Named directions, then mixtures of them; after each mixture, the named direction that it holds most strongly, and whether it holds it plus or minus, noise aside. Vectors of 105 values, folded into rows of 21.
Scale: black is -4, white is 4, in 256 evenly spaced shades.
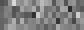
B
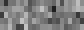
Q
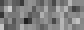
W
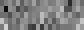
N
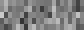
Q, minus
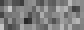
W, plus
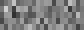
B, plus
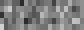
W, plus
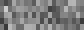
N, minus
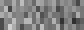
W, minus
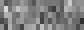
N, minus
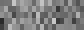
B, plus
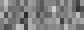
Q, minus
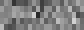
B, minus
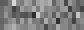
B, plus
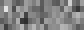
N, minus
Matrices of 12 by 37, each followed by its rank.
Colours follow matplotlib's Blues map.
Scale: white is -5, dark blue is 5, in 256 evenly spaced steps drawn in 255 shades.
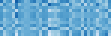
two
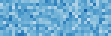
full rank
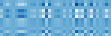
one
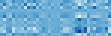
two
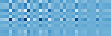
one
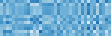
two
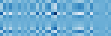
one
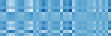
one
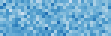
full rank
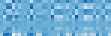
two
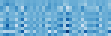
two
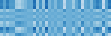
one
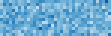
full rank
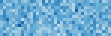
full rank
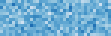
full rank
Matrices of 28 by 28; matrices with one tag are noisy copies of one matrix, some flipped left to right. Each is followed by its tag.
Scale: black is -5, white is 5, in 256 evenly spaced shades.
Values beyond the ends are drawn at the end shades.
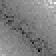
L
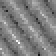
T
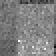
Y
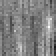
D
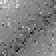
L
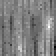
D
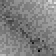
L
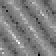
T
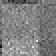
Y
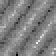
T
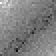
L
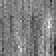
D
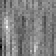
D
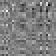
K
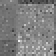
Y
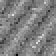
T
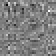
K
